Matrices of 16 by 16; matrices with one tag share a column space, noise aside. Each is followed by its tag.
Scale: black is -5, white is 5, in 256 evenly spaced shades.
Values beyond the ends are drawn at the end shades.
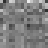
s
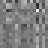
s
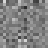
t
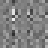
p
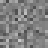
p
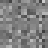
p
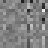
s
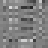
t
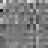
s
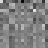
s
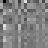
s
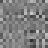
p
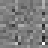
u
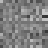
p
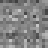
p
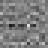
u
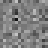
p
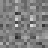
u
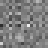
u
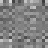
t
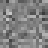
p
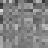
s
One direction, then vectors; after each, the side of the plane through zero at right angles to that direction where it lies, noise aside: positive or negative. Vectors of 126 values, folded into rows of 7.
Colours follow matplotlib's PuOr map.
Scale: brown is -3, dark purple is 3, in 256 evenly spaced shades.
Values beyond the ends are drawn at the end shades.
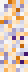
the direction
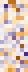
positive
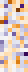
positive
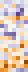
positive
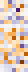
negative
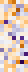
positive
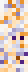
positive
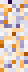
negative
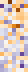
positive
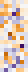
negative
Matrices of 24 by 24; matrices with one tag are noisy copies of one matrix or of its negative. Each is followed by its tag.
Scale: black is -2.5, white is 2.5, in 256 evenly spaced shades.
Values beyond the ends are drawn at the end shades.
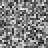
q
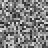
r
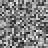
q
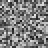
q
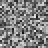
q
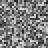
q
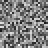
r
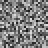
r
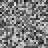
q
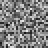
r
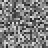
r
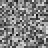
q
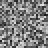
q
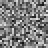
q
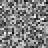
q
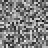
r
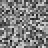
q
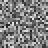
r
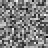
q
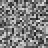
q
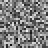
r
